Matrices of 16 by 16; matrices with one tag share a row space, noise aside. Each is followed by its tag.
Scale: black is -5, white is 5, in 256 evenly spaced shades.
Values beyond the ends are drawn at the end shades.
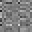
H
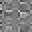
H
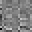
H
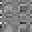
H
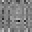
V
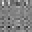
V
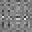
V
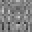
V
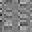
H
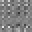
V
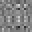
V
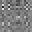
V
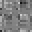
H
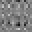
V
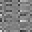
H
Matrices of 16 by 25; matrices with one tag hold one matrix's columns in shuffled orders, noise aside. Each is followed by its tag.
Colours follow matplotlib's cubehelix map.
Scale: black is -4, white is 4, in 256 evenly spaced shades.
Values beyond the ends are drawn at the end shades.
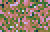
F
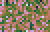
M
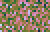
F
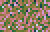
F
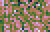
M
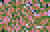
F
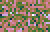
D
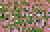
D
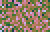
F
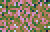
F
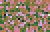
D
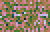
D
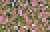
F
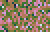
F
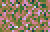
F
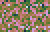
F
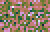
D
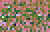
D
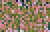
M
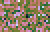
D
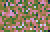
F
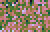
M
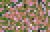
F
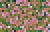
F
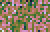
M
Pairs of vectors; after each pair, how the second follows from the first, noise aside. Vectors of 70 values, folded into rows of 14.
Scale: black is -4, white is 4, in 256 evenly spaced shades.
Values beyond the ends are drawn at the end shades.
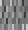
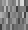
wrapped around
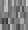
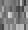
shuffled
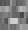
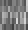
shuffled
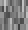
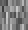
wrapped around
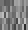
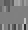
partly zeroed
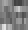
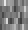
shuffled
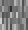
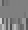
partly zeroed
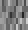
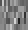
shuffled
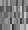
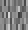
shuffled
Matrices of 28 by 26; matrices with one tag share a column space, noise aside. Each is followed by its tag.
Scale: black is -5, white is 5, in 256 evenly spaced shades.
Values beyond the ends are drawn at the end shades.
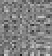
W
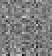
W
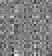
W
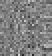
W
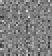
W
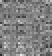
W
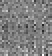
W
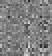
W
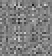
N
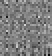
W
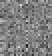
W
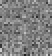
W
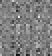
W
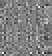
N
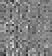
W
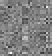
N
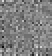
W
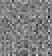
W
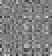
W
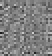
N
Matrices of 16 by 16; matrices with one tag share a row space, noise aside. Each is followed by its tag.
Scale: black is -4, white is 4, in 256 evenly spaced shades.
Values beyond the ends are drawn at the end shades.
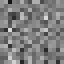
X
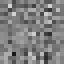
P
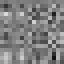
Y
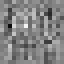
P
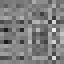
Y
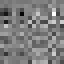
Y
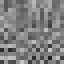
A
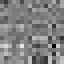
Y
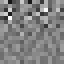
X
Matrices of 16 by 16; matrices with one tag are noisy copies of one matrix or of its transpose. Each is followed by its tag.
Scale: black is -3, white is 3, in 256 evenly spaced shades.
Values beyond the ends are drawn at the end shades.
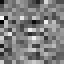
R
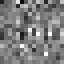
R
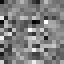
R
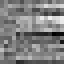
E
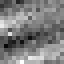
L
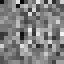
R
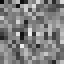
R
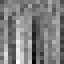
E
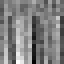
E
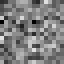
R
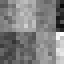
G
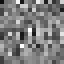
R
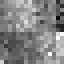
G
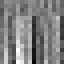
E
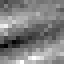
L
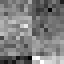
G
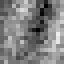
L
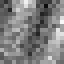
L
